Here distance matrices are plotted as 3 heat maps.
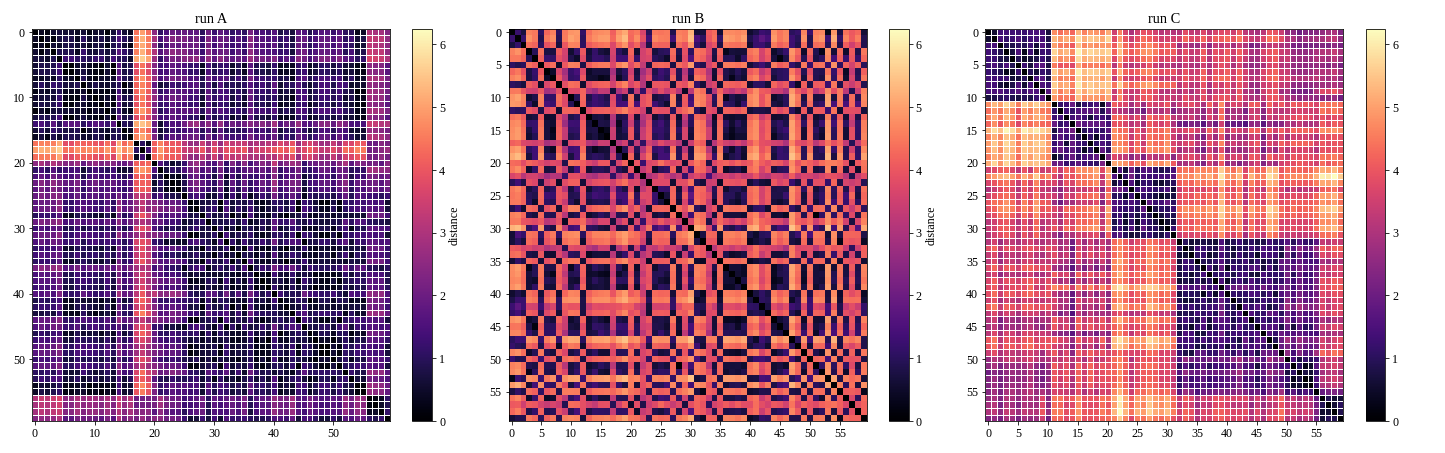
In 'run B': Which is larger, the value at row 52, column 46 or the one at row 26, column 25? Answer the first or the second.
the first
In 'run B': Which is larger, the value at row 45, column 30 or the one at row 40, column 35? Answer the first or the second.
the first
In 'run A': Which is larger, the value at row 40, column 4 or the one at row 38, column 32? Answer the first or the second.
the first
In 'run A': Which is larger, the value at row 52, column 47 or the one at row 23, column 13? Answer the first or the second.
the second
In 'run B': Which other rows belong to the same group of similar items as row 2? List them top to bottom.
0, 1, 5, 8, 12, 23, 27, 31, 32, 35, 40, 41, 42, 43, 47, 48, 50, 53, 55, 59
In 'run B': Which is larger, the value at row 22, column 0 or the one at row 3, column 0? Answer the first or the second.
the second
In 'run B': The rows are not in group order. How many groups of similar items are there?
3
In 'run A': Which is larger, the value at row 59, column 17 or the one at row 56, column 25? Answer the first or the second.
the first
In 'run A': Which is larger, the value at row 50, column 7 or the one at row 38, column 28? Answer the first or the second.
the first
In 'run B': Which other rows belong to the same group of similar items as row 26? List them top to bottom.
3, 4, 6, 7, 10, 11, 13, 14, 15, 16, 18, 19, 21, 24, 25, 28, 30, 34, 36, 37, 38, 39, 44, 45, 46, 49, 51, 52, 54, 56, 58
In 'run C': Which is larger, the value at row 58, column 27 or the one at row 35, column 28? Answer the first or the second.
the first
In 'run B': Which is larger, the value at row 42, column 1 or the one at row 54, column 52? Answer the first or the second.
the first
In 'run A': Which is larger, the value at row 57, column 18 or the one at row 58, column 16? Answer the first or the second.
the second
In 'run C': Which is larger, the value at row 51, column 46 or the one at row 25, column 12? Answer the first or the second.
the second
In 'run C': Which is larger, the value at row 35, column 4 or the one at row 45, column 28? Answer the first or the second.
the second
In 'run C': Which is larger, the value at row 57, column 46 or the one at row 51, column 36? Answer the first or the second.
the first
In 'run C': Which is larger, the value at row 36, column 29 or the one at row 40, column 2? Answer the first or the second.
the first
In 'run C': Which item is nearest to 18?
16
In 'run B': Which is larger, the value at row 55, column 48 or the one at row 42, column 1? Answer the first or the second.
the second
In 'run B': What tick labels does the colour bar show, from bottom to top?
0, 1, 2, 3, 4, 5, 6
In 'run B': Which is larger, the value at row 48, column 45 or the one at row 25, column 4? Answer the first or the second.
the first
